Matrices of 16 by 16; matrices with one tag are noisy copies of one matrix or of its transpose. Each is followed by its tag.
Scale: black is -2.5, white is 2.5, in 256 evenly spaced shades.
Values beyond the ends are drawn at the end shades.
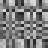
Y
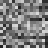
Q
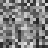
Q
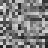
Q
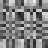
Y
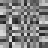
Y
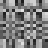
Y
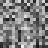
Q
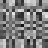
Y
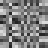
Y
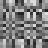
Y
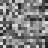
Q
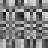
Y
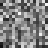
Q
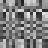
Y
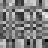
Y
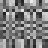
Y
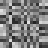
Y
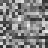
Q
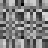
Y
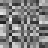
Y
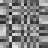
Y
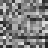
Q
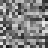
Q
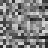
Q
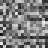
Q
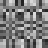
Y
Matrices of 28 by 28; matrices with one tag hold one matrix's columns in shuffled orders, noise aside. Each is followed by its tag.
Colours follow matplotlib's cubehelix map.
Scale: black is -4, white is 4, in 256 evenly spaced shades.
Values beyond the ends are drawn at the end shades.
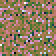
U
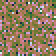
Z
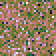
Z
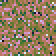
U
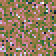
Z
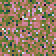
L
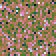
Z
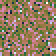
Z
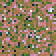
L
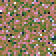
U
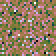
U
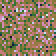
L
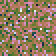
L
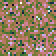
Z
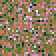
L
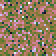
Z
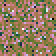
L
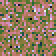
L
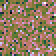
Z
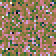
Z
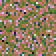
U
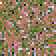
Z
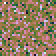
Z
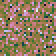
L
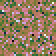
U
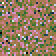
U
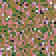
Z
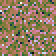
U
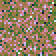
Z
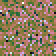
U
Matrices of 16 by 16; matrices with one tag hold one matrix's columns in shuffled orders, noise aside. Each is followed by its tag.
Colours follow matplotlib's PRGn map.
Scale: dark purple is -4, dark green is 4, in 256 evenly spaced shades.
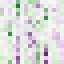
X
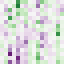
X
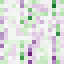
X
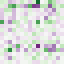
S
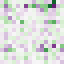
S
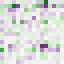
S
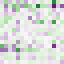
S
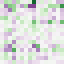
S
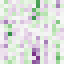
X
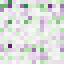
S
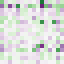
S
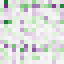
S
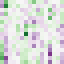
X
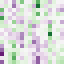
X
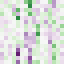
X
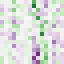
X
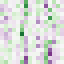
X
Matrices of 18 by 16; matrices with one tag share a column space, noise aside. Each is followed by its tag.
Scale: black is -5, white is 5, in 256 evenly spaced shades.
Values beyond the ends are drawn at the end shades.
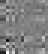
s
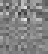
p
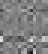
s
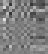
p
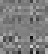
s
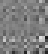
s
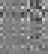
p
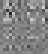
p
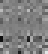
s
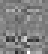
s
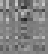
p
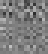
p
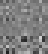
s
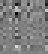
p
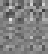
p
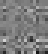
s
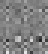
s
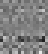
s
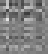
p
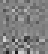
s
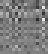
p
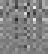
p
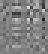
p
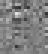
p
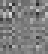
p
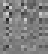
p
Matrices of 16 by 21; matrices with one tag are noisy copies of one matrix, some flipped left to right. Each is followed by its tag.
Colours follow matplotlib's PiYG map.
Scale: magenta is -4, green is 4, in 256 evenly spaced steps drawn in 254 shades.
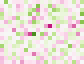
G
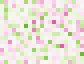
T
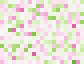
G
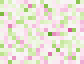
G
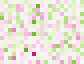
G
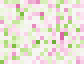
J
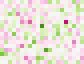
T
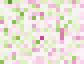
J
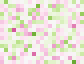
G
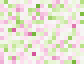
G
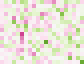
J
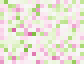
G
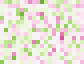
J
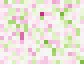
J
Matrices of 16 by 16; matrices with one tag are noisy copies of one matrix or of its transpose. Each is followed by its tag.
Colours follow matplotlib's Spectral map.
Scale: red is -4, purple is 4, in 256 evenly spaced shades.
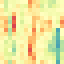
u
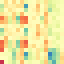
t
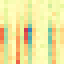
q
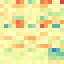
t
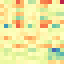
t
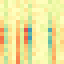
q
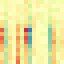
q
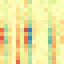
q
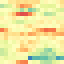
u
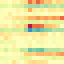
q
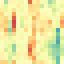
u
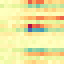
q
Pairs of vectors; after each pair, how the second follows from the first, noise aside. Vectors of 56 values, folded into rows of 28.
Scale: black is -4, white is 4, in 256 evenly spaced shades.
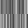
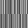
shuffled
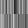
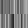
reversed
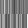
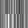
shuffled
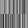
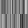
shuffled
